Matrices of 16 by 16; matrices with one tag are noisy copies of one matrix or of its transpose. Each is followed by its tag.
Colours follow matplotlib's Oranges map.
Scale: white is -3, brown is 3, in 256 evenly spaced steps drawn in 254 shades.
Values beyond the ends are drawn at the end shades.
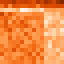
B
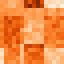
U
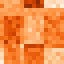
U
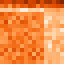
B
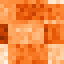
U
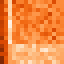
B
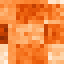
U
